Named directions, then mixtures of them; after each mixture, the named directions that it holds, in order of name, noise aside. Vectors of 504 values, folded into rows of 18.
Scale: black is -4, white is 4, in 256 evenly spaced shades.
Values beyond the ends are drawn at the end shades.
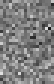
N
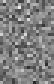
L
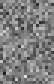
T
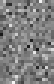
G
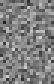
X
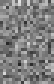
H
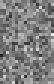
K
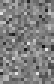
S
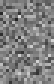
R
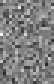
L, R, T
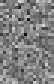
L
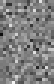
G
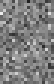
S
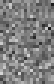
N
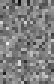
H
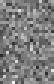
G, K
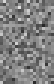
L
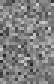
N, T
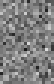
S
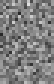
H, R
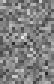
G, K, L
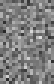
X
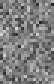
T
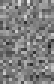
H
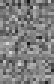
H, L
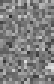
H, S, X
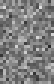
H, K, X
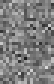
N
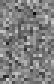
H, K, X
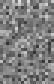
H, T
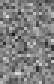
R, S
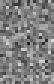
H, K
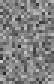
K, T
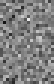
G, L, X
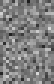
S, X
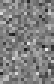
S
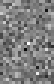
G, H, S
